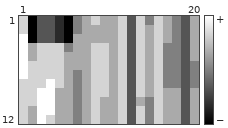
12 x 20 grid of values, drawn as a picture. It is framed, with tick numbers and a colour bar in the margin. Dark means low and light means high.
In the top left lies a patch that is lower than the rest. Streaks run downward. The ninth with the lowest average is the top left. Values change most from cell to cell in the top left.
